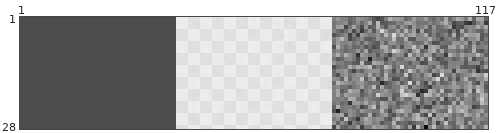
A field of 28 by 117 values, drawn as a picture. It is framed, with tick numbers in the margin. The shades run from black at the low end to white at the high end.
It is made of 1 by 3 panels. Panel 1,1: low, flat. Panel 1,2: very high, checkered, faint in contrast. Panel 1,3: middling, fine-grained, strong in contrast.
